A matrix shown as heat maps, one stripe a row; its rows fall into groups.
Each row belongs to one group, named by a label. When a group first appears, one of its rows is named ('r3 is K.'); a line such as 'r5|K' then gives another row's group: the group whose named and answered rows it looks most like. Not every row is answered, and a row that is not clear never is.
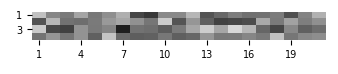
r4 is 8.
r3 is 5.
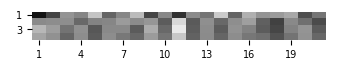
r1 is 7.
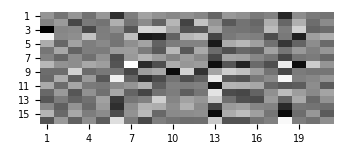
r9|5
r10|8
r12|8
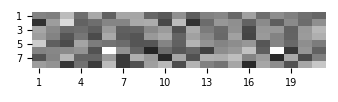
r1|7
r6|8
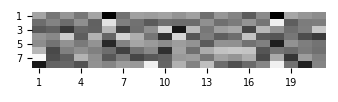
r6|5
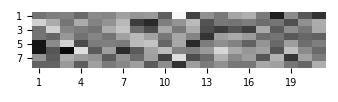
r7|5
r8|7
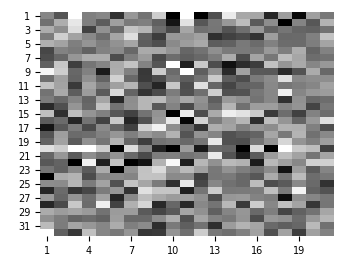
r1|5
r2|5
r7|7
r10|8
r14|7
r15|5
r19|8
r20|7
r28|7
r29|5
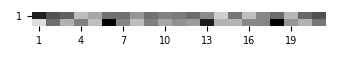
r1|7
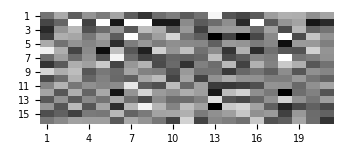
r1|8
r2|7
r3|5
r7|8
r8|7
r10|5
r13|8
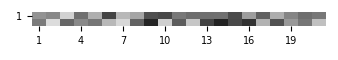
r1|7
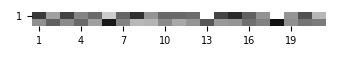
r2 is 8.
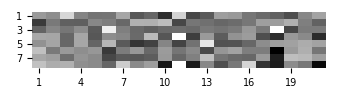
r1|5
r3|8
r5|8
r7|8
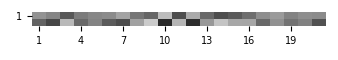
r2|5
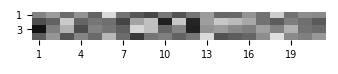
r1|8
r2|5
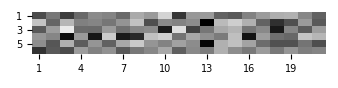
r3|5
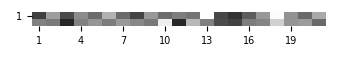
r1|8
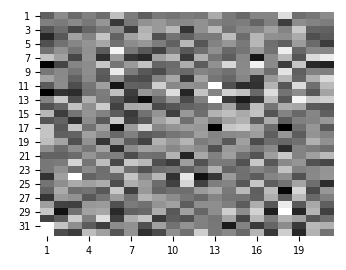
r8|7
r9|8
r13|8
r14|7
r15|5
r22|7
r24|5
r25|7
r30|7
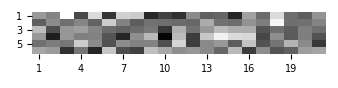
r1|7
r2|8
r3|5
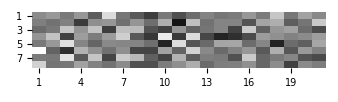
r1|8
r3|7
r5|5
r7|7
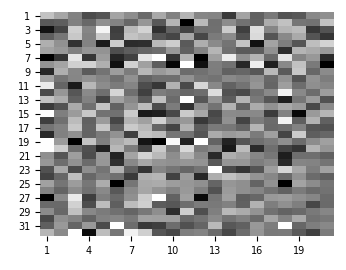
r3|7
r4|7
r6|8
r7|5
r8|7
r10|5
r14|7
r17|7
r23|8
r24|5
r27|5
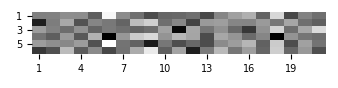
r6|5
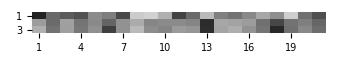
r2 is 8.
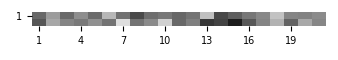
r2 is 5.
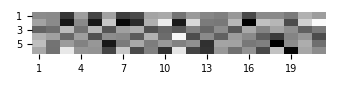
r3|7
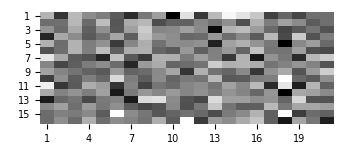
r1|5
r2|7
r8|5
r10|8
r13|5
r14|8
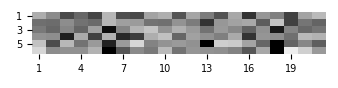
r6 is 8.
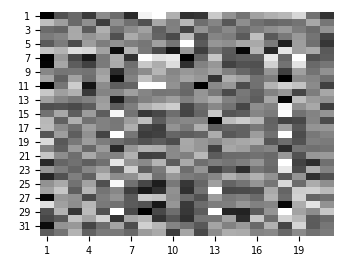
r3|7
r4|7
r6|7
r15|8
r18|8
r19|5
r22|8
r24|7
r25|8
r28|8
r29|8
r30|7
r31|5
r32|5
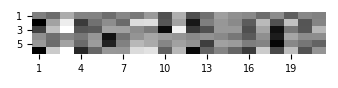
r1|5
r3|5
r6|5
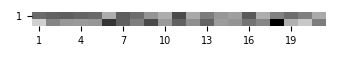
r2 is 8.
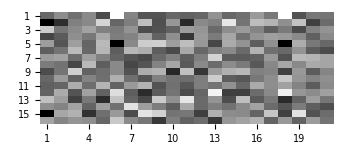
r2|7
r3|5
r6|7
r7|8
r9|5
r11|7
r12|8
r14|7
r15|5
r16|8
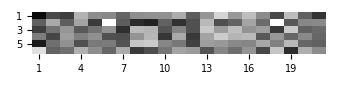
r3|5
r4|5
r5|5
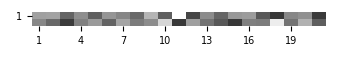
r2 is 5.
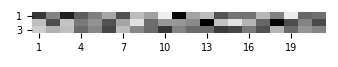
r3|7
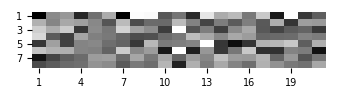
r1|5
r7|7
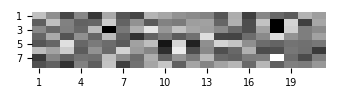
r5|5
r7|8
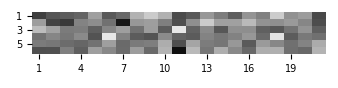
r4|8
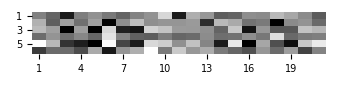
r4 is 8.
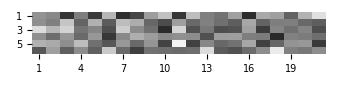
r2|7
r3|7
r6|8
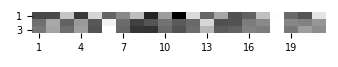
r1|7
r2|8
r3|8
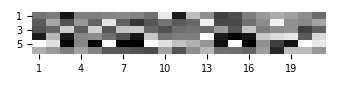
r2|8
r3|7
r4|8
